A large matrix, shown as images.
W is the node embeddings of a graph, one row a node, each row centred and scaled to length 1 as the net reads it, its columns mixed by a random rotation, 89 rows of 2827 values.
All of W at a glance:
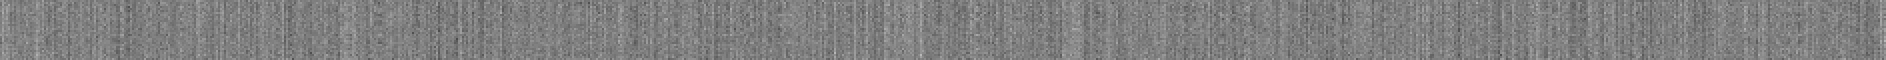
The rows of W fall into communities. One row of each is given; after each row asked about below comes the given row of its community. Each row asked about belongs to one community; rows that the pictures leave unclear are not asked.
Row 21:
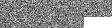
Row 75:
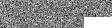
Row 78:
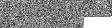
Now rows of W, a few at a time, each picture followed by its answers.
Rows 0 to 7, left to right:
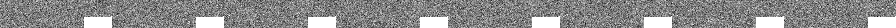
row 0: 75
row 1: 78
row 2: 21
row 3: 21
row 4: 78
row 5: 78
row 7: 78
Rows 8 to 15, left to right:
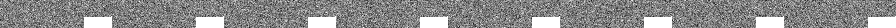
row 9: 21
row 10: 75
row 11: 21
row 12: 75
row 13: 75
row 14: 78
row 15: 21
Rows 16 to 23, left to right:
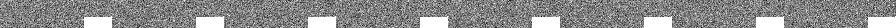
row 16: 75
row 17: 75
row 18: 75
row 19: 78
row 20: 21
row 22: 21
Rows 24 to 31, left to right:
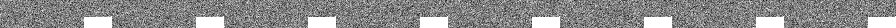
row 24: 75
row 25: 78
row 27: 75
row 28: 75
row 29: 75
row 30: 21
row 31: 21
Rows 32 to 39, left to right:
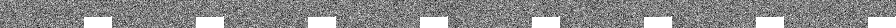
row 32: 75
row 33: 21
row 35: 21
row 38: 21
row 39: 78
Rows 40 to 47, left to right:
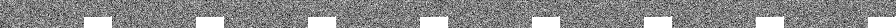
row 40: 78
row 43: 75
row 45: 75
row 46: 21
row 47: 78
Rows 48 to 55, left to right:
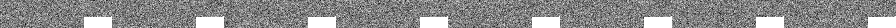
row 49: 75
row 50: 78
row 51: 75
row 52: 75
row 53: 75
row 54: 78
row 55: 75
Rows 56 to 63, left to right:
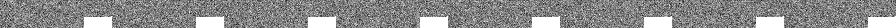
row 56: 21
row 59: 78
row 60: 21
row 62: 78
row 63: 21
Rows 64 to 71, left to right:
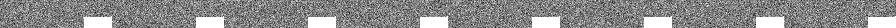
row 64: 21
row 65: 21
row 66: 75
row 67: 75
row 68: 21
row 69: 78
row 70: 75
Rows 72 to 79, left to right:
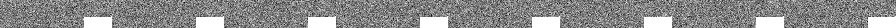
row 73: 75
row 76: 78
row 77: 78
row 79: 75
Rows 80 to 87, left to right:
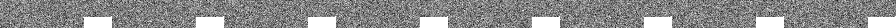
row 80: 78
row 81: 21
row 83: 78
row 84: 78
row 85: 78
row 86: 21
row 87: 78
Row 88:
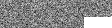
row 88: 75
